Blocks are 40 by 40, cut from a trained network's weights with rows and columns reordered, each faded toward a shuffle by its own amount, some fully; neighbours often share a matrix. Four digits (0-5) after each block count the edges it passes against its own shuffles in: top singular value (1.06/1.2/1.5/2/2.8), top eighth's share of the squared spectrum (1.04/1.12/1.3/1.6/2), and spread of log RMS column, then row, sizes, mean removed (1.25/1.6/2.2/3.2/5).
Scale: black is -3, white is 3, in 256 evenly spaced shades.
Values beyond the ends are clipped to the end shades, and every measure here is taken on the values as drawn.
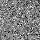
0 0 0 0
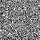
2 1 0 1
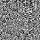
3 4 1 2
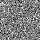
1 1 0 0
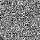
2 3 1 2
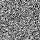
1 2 0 0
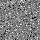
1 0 0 0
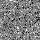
0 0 0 0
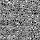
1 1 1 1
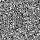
0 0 0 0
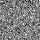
0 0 0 0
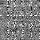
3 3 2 1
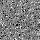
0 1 0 0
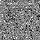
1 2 1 0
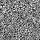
1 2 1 0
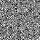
2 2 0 1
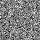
0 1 0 0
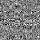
3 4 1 2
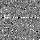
2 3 0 1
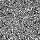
0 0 0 1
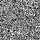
0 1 0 0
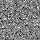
1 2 0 1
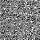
2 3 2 1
